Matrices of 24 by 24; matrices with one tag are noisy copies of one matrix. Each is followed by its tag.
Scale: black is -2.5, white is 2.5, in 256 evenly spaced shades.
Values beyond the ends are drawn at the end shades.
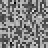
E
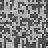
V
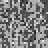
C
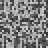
V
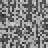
E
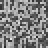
V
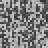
C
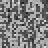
C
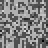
V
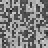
C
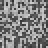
V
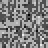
E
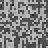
V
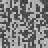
C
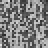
C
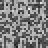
V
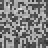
V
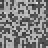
V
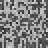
V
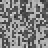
C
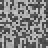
V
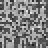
V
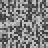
E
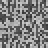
E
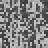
C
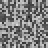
E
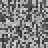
E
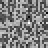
E
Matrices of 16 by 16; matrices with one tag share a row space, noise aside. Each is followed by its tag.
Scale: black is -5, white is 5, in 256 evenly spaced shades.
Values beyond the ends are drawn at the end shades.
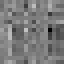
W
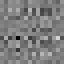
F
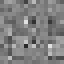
W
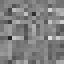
W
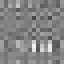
F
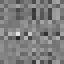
F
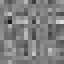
W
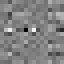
W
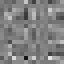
W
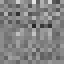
F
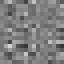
W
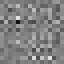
F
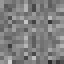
W
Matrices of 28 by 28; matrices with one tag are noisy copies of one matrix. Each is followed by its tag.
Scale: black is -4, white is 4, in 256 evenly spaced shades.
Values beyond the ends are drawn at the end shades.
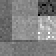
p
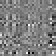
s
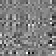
s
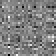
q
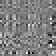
s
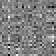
q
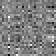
q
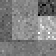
p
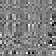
s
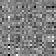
q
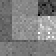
p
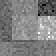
p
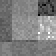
p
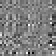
s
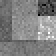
p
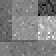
p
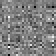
q
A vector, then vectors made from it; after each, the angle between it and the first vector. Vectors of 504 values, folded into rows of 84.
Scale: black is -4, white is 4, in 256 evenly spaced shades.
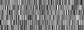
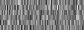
partly aligned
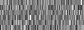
partly opposed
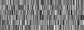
orthogonal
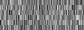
nearly parallel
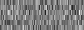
orthogonal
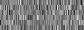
nearly parallel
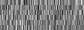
partly opposed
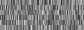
partly opposed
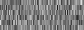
nearly opposite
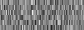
orthogonal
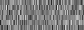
nearly parallel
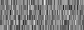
orthogonal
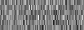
orthogonal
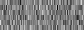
nearly opposite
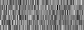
nearly opposite
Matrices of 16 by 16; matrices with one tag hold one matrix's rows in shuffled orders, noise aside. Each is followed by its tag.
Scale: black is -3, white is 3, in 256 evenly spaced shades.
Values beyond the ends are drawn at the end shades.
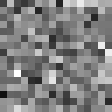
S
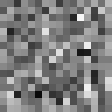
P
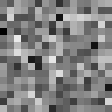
S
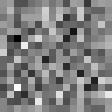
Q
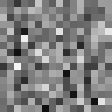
Q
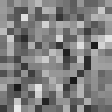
Q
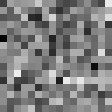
S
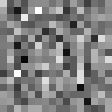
Q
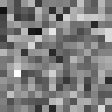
S
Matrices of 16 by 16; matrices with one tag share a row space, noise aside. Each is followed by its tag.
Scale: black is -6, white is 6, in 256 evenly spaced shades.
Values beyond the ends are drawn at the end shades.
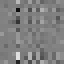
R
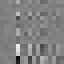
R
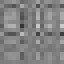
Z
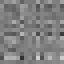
Z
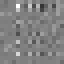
R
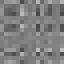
Z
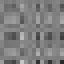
Z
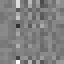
R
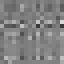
Z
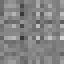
Z
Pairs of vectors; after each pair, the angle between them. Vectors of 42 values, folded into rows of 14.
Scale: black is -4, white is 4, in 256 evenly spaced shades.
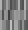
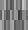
orthogonal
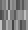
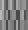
partly opposed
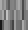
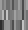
nearly parallel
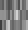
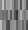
nearly opposite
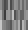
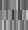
orthogonal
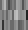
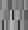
partly aligned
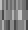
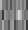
nearly parallel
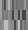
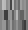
orthogonal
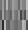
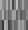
partly aligned
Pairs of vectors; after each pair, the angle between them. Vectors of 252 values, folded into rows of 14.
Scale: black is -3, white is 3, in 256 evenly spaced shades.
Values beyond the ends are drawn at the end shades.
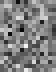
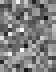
nearly opposite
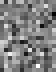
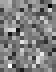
orthogonal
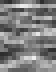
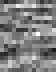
nearly parallel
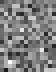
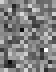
nearly opposite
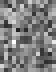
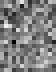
nearly opposite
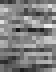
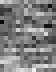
nearly opposite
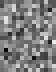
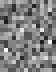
nearly opposite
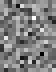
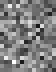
partly opposed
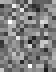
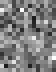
orthogonal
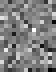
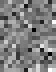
nearly opposite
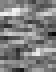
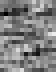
nearly opposite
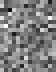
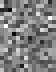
nearly parallel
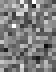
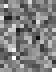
orthogonal
